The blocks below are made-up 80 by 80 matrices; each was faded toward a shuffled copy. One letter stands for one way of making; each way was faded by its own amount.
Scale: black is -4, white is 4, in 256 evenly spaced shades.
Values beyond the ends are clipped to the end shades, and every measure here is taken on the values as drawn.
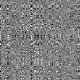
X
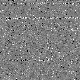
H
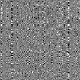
X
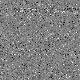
H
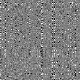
X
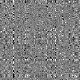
X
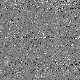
H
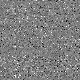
H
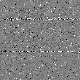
H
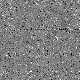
H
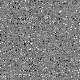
H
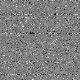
H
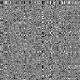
X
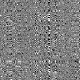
X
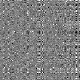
X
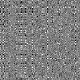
X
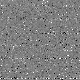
H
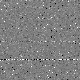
H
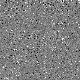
H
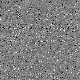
H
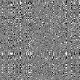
X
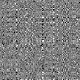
X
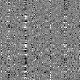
X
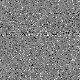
H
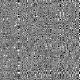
X
